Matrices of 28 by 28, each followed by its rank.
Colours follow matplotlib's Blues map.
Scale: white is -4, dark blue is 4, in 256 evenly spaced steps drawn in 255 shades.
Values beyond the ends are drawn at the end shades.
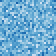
full rank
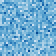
full rank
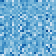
five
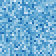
full rank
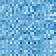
five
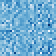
five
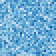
full rank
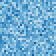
full rank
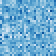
five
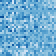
five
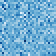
five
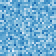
full rank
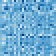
five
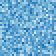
full rank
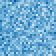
full rank
